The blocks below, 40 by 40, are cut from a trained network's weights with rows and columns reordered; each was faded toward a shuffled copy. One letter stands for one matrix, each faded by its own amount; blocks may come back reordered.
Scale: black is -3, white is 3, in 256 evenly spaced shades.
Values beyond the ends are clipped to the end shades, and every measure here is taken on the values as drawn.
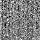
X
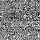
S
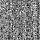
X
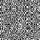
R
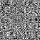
R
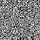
R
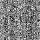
X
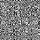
R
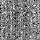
X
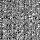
X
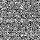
S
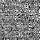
S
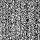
X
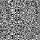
R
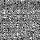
S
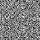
R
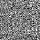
R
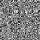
R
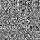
R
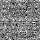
S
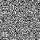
R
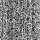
X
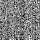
X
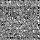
S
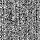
X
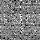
S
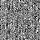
X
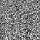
R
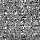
S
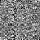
R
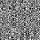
R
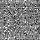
S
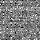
S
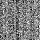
X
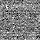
S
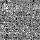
S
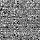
S
